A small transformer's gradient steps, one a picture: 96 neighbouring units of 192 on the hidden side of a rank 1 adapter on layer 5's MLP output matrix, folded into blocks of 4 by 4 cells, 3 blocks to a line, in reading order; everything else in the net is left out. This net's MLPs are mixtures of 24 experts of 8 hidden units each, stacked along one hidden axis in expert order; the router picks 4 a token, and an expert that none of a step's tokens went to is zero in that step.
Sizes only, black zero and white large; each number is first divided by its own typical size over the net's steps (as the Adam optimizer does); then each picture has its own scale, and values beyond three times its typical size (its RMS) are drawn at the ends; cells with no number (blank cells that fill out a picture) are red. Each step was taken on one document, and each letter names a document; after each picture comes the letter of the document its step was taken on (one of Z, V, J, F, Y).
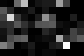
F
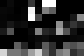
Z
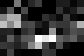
F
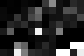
Z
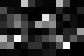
F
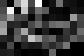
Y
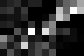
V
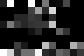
Z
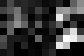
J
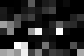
Z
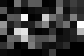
Y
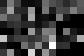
V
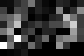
J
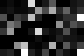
Z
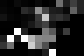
Y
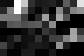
J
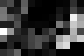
J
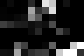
Z
